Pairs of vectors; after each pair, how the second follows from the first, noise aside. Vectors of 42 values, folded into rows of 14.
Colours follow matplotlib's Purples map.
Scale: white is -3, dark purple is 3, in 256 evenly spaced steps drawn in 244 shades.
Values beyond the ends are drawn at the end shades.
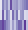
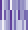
negated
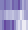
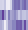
wrapped around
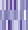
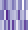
wrapped around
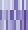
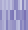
shrunk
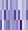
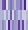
wrapped around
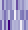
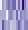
wrapped around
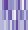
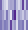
negated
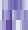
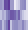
wrapped around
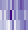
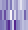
negated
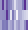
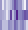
negated
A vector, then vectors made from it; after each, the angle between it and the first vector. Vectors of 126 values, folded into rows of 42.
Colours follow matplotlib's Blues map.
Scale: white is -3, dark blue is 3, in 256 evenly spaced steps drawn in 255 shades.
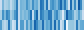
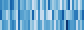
nearly opposite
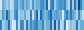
nearly parallel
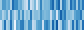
orthogonal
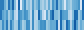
partly opposed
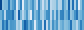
partly opposed
